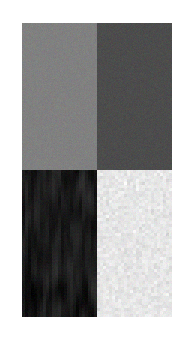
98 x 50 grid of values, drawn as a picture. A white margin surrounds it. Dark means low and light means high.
It is made of 2 by 2 panels. Panel 1,1: middling, flat. Panel 1,2: low, flat. Panel 2,1: very low, streaked downward, faint in contrast. Panel 2,2: very high, fine-grained, faint in contrast.
